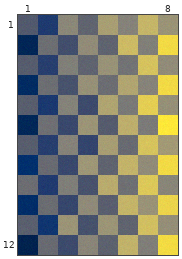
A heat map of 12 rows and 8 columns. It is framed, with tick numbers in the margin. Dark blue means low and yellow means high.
A checkerboard runs through the table. Values rise toward the right. Overall the values sit about 50% of the way up the scale. Neither half mirrors the other.
